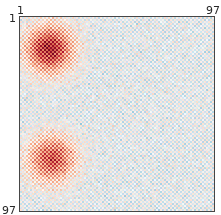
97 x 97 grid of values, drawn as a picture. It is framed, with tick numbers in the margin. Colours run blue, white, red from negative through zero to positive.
Overall the values sit about 50% of the way up the scale. The top left is the ninth with the highest average. No row or column stands out. There are two bumps.
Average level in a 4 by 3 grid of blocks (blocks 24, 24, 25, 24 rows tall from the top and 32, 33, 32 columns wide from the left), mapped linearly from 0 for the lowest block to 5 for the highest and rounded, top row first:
500 / 100 / 300 / 200
